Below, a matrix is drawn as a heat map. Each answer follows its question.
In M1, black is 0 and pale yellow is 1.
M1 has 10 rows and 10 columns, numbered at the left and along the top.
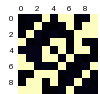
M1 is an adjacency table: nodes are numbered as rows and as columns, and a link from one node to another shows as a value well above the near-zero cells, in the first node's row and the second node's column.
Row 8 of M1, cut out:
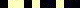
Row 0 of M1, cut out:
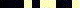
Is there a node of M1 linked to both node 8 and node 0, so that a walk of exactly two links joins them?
no
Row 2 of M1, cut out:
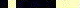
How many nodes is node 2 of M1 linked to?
4
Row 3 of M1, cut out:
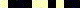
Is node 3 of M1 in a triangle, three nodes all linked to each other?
yes
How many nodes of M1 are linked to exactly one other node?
0
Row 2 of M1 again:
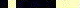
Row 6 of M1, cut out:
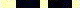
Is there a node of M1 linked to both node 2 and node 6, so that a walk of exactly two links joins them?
yes
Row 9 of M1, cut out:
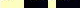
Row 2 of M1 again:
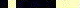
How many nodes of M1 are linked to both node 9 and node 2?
1
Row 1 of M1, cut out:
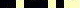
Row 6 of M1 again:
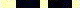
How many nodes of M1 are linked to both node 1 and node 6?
1
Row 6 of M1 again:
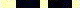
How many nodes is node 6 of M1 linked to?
4
